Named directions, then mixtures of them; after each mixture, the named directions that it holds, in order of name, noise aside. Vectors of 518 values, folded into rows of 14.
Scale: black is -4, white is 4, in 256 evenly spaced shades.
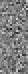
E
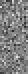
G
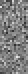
G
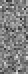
E, G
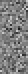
E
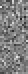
G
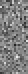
G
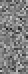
E, G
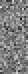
E, G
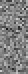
E, G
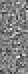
E, G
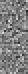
E, G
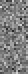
E, G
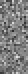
G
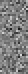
E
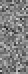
E, G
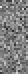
E, G
